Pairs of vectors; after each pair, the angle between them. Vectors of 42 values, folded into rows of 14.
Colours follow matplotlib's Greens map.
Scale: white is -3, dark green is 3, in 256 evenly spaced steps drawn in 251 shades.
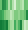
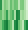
orthogonal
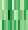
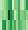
nearly parallel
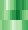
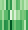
partly opposed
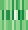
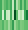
nearly opposite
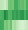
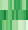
nearly parallel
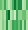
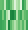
nearly opposite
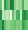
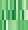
orthogonal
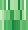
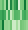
nearly opposite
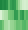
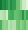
nearly parallel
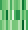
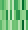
nearly parallel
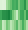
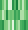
orthogonal
